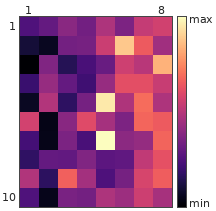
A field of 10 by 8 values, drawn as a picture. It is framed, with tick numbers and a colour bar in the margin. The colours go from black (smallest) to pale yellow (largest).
There is an overall slope up to the right. The halves do not mirror each other. The top left is the ninth with the lowest average. Values change most from cell to cell in the centre. No single row or column stands out from its neighbours.
